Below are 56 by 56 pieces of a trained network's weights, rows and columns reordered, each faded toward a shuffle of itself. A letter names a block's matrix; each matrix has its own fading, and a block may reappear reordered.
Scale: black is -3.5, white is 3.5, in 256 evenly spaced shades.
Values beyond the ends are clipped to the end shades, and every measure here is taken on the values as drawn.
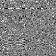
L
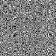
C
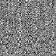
C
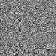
C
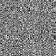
C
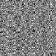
C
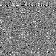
L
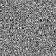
L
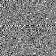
L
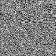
C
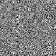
C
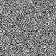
L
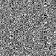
C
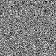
L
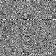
L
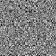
C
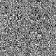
C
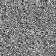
L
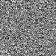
L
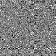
L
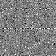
L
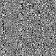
C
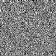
L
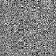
C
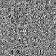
C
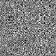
C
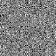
C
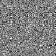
C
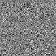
C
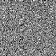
L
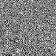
C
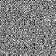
C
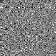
L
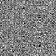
C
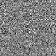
C
